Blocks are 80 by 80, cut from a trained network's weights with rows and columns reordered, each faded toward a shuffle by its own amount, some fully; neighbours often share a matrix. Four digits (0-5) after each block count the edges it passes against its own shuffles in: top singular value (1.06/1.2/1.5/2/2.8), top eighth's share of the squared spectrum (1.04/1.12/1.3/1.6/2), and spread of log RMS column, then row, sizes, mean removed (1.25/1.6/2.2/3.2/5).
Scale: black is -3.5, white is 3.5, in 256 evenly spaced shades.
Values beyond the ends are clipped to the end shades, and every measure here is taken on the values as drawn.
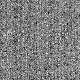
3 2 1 1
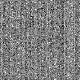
3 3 0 2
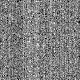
3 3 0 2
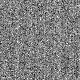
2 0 0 0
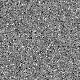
0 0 0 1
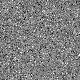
0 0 0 0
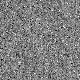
0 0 0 0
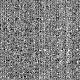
3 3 1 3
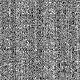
3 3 1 2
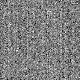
2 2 0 1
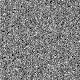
1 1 0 0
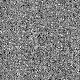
1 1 0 0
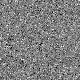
0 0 0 0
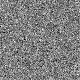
0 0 0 0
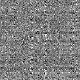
3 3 3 0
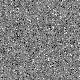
0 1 1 0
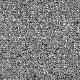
2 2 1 0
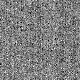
2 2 0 1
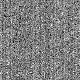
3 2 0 1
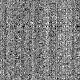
3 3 1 2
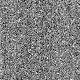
1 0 0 0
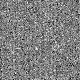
2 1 0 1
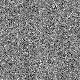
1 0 0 0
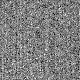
2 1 0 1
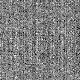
3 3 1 2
